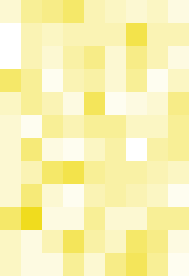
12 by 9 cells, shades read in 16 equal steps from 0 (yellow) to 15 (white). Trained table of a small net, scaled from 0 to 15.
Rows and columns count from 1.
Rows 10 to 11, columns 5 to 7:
8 12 12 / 9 11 5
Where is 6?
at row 7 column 2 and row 9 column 2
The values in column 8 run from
7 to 14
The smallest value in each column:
5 0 5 3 4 7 3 7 7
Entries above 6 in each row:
8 8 9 8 8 9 8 7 8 7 7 8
